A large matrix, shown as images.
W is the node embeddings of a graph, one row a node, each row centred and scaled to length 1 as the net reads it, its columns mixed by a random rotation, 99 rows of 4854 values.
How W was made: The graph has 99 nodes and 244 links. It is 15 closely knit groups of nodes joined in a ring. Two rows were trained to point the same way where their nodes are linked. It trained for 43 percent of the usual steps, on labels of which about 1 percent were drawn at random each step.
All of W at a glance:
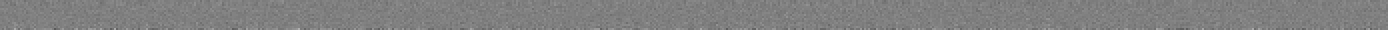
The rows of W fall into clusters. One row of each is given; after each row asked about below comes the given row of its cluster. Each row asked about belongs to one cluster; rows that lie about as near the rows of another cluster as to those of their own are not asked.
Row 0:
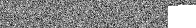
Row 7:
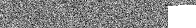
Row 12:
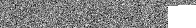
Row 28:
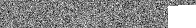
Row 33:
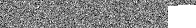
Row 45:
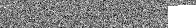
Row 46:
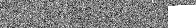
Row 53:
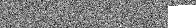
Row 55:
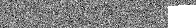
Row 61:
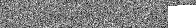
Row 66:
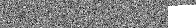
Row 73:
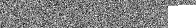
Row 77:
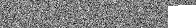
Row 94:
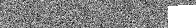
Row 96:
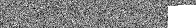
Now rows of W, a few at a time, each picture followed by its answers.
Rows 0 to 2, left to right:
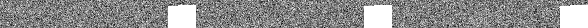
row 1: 7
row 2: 28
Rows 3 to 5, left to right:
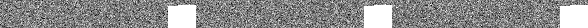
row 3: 33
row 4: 33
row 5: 45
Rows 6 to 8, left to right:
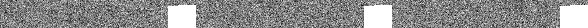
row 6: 55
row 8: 94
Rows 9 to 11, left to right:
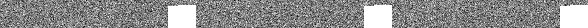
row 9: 7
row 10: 33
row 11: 46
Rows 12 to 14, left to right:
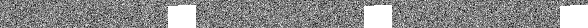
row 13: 28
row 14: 28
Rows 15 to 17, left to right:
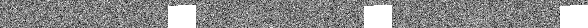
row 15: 53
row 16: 12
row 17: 28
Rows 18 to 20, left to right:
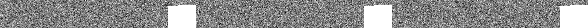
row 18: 7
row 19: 73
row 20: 7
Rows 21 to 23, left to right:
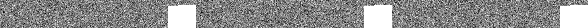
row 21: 73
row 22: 55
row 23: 73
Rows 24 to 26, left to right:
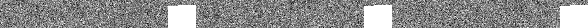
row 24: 7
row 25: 66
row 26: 94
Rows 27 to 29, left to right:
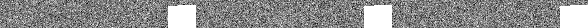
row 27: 61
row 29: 28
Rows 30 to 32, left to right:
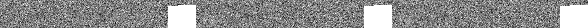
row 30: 96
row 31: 61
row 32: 61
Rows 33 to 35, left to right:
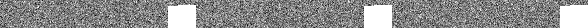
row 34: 46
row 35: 77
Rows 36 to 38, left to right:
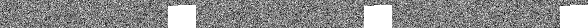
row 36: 77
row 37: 96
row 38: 45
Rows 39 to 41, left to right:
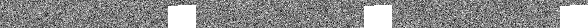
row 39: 0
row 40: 94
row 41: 94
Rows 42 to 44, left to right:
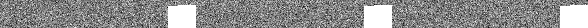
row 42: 12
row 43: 96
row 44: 0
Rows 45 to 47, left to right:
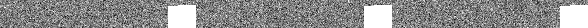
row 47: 94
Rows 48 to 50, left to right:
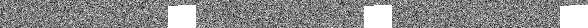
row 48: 53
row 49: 94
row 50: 66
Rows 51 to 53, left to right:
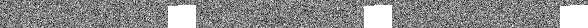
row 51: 33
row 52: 55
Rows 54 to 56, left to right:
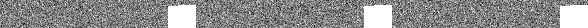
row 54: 73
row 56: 77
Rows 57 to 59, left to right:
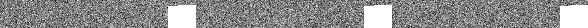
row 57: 12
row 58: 28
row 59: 96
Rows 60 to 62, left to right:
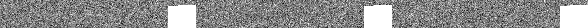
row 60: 53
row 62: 46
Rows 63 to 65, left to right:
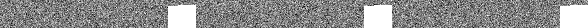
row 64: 96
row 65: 73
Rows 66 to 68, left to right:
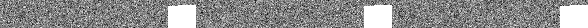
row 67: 55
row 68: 66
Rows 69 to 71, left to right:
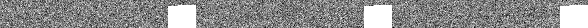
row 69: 0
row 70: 61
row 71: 45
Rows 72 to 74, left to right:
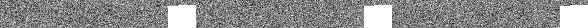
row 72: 55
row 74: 96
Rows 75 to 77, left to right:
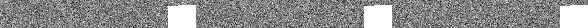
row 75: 7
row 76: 45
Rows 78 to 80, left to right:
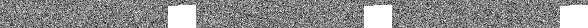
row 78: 0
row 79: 61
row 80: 33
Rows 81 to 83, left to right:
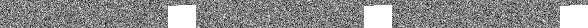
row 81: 77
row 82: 77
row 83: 33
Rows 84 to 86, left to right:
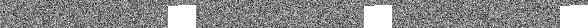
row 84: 73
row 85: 53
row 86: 0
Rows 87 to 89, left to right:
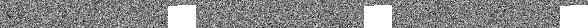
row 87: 66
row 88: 53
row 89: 96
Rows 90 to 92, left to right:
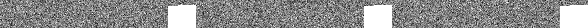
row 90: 0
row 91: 66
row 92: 77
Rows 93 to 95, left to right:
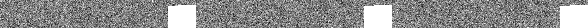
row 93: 46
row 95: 94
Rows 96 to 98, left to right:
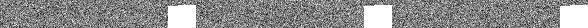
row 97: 55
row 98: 0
